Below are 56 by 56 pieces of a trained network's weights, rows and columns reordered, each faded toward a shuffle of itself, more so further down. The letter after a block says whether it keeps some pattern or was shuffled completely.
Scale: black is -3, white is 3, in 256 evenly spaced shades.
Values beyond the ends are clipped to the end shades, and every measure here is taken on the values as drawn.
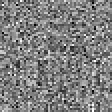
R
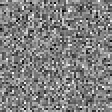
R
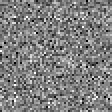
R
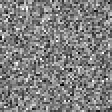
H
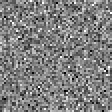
H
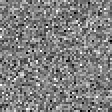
H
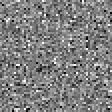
R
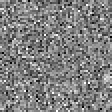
H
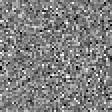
R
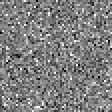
H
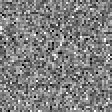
H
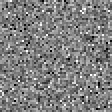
H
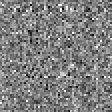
R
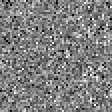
H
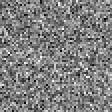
H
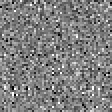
R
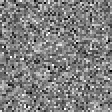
H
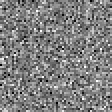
H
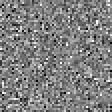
R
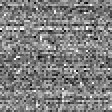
R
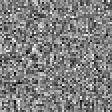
R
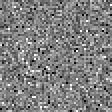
H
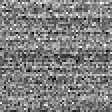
R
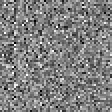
R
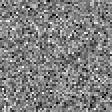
H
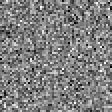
H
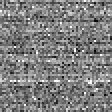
R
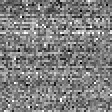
R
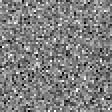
H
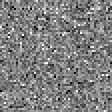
R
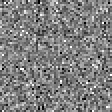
R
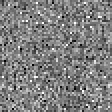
R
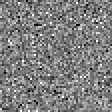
H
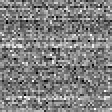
R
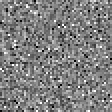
H
